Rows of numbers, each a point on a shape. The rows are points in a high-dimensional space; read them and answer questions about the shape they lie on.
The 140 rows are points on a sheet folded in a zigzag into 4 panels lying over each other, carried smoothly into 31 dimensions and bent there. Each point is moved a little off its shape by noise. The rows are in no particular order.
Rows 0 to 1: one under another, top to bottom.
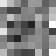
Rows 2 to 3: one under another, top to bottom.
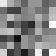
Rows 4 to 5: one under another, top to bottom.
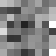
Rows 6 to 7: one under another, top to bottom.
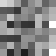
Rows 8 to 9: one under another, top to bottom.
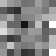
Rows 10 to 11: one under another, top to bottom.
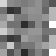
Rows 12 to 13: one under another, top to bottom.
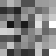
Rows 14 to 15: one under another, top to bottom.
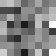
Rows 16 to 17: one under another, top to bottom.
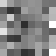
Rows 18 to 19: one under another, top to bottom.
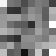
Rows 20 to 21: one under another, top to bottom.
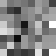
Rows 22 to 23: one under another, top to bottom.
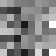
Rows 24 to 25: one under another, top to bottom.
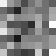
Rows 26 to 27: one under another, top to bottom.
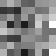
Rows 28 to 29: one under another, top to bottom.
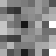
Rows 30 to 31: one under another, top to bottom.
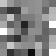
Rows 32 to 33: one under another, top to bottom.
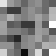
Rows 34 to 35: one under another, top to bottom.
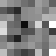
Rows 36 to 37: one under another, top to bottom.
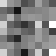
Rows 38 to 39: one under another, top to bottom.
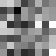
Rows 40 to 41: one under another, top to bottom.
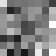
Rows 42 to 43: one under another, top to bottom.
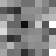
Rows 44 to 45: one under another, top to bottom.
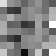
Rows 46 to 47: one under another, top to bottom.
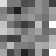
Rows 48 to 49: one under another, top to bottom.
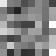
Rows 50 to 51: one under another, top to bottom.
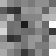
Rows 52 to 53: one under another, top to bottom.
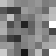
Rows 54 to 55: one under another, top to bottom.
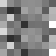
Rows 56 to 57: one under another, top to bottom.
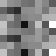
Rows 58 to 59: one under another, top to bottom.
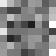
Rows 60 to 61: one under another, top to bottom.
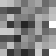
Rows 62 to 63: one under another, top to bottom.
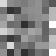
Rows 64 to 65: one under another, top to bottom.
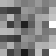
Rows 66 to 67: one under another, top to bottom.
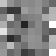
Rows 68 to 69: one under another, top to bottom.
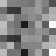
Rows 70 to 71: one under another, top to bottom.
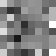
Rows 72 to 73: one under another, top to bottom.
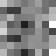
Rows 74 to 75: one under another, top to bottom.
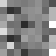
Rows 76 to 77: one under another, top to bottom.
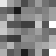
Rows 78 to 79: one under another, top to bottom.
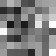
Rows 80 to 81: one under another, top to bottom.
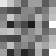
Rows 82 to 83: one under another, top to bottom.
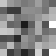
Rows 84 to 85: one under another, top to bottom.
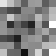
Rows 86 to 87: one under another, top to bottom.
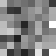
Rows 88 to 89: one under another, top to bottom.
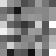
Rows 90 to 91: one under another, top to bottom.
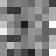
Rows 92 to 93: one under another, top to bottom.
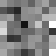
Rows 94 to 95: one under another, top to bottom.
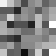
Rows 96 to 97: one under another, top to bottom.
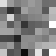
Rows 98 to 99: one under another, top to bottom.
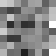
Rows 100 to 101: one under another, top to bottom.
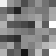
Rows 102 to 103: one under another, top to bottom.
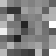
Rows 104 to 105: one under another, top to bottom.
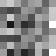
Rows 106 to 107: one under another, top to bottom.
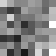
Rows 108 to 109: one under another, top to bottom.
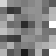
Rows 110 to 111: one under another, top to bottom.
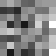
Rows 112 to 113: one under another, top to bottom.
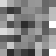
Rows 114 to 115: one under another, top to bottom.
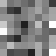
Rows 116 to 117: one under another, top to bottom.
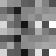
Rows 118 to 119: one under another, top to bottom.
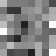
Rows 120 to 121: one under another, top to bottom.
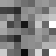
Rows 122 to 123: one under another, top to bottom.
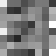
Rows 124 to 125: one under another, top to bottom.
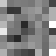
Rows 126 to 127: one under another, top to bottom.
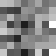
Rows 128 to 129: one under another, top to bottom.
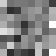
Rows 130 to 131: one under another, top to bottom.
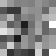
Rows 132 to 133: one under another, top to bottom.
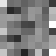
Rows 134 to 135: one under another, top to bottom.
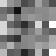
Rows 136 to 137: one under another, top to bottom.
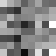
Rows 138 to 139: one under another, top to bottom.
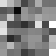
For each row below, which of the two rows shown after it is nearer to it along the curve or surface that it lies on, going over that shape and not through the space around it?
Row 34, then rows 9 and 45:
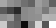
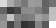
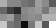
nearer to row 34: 45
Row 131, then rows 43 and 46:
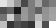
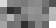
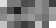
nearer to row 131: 46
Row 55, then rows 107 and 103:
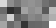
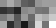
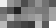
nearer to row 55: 107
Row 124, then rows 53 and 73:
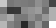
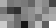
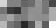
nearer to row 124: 53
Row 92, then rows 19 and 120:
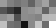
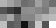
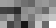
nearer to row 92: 120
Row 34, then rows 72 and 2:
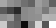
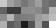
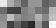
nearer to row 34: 72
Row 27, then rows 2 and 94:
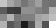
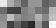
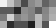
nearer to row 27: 2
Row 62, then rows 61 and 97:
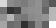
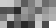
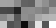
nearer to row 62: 97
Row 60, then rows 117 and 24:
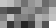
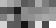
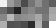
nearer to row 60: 117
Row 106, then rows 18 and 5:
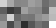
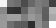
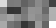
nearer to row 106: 5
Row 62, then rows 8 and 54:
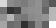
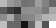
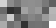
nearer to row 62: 8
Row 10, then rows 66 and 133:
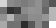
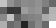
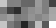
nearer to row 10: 133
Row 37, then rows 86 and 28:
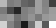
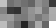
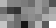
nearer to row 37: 86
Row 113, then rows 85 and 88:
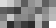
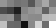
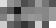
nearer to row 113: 88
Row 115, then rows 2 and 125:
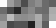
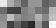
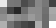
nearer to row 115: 125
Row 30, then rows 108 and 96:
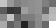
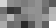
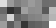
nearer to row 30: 96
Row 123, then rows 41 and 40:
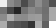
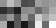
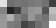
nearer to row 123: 40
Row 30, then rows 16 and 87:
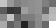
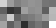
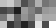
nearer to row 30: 16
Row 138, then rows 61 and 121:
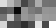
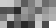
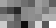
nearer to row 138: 61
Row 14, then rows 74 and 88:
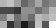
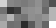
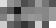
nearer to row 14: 74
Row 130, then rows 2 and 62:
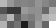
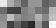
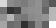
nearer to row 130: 62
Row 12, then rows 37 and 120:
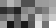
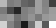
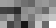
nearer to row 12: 120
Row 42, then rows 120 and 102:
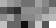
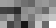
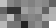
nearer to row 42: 120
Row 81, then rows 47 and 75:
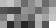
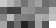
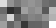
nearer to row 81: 47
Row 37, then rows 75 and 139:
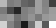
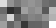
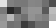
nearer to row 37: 139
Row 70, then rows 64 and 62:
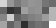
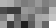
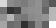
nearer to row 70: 64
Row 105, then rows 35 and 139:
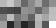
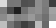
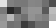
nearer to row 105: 139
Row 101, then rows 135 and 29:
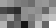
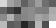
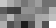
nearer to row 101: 29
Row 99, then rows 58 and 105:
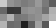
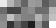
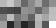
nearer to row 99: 105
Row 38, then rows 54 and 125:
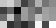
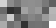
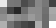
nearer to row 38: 125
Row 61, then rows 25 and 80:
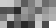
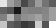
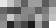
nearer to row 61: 80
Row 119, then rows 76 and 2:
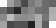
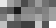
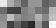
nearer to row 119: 76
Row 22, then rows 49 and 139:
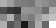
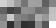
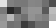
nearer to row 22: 49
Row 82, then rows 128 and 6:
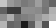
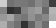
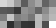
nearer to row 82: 128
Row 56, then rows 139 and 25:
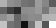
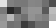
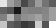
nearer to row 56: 139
